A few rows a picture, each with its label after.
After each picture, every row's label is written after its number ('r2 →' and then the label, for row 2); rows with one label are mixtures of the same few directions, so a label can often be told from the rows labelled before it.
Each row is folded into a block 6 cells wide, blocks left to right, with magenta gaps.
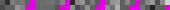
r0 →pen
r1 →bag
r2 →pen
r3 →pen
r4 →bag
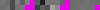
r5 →pen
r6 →pen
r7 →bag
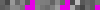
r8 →pen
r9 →bag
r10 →pen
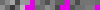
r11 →bag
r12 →bag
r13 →pen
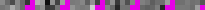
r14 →bag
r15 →pen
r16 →bag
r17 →pen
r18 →bag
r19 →bag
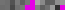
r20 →pen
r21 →bag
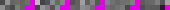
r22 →pen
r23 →pen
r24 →pen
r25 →bag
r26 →bag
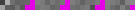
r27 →pen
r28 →pen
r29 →bag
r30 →bag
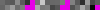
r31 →bag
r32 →pen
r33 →bag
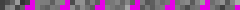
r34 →bag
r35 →bag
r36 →pen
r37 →bag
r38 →pen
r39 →bag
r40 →bag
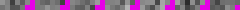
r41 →pen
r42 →bag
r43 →bag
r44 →bag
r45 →bag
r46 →pen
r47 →pen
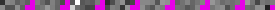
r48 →pen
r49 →bag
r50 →pen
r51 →bag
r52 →bag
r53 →bag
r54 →pen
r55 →bag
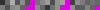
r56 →pen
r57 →bag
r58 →pen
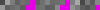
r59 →pen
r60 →bag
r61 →pen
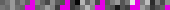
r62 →pen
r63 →bag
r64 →pen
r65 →bag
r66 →pen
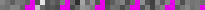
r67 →bag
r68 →pen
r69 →pen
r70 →bag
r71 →pen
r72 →pen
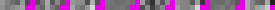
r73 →bag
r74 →pen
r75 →bag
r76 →bag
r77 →pen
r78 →bag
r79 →bag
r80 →bag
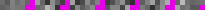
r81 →pen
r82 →bag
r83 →pen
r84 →bag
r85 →bag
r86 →pen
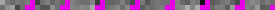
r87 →pen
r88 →pen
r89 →bag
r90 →bag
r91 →pen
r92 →bag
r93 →bag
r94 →pen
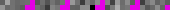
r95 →pen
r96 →pen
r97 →bag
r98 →pen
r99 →pen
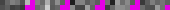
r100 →bag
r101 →pen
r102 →pen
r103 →pen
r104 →pen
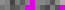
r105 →pen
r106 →bag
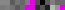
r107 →pen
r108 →pen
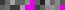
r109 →bag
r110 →pen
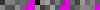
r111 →pen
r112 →pen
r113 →pen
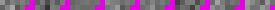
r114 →pen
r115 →pen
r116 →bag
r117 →pen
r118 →pen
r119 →bag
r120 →pen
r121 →bag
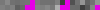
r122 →pen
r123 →bag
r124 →bag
